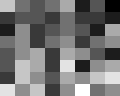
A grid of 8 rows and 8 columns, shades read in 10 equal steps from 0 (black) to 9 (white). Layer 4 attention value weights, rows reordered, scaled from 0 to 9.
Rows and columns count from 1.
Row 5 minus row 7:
1 -2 1 -1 0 0 -4 -7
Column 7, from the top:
3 2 1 4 3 5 7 4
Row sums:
28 19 25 31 31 38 43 45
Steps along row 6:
up down down up down up up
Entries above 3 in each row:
4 1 3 6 4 5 6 7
